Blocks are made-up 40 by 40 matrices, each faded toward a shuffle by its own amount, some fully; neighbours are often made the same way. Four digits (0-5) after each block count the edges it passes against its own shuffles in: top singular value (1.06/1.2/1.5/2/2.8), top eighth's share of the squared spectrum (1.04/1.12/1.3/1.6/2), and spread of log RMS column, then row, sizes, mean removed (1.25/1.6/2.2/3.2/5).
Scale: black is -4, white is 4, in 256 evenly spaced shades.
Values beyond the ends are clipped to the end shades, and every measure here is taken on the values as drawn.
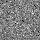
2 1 0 0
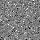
0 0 0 0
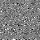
1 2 0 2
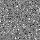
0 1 0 1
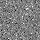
0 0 0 0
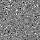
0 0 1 0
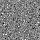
0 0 0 0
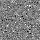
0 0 0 0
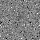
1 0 0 0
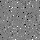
2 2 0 0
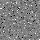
0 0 0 0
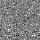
2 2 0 1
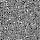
0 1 0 0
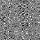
3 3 2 1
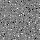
1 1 0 0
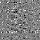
3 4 2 2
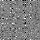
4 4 2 2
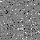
2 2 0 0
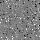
0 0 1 0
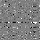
4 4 1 2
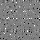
3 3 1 1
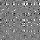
4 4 2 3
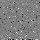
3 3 0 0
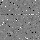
2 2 0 0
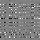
4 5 2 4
